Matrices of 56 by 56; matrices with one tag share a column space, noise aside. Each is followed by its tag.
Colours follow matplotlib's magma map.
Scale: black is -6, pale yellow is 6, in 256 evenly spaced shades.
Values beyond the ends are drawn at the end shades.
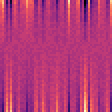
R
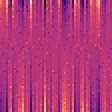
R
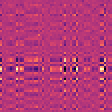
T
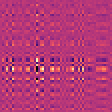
T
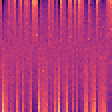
R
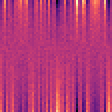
R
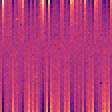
R
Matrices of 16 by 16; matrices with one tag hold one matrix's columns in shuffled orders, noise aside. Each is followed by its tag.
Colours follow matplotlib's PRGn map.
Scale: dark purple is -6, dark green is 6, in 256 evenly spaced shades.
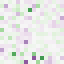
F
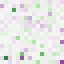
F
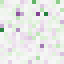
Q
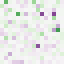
Q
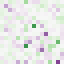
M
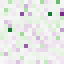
Q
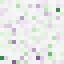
F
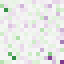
F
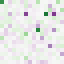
Q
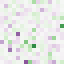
M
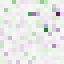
Q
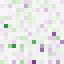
M
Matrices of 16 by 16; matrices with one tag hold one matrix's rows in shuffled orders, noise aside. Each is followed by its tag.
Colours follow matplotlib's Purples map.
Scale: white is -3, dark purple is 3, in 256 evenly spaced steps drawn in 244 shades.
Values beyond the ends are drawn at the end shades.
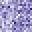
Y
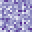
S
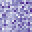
Y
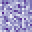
S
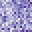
Y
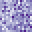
Y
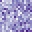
Y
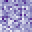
S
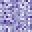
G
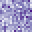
Y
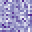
G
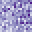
Y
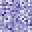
G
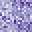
Y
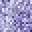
Y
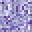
G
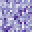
S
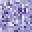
S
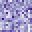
G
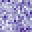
Y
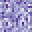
G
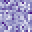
G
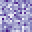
S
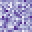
S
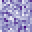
S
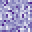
G
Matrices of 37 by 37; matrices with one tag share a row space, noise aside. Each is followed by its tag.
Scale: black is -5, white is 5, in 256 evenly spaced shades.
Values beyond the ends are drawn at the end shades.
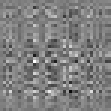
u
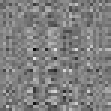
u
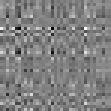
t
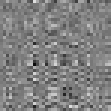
u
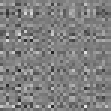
t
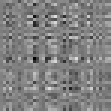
u
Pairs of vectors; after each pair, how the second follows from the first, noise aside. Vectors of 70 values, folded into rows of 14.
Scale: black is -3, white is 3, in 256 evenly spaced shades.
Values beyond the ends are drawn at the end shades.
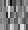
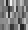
negated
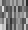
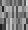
negated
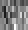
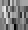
negated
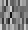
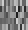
reversed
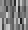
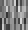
negated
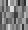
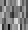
reversed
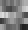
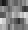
reversed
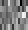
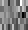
negated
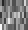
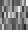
reversed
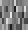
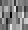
negated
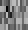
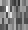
negated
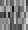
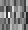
negated
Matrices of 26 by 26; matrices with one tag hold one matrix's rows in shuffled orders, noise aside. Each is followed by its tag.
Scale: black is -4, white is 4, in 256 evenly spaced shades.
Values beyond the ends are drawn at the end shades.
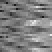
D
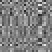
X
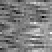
D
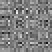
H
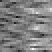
D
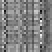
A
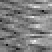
D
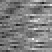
D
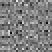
H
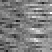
D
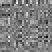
H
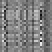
A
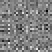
H
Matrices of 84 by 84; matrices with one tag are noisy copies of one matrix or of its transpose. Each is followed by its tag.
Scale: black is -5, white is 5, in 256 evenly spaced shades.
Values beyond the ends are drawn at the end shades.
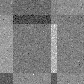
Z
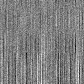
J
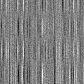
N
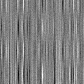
N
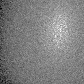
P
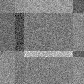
Z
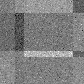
Z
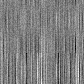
J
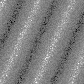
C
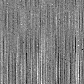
J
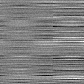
J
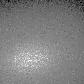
P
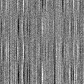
N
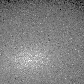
P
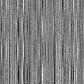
N
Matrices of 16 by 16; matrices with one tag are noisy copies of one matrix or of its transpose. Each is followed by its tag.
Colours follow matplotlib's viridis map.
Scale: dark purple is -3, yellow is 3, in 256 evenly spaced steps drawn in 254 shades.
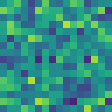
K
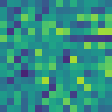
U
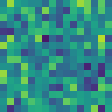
K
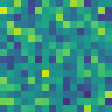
K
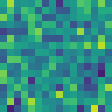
K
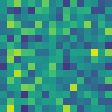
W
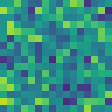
K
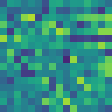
U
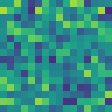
K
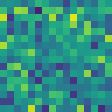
W
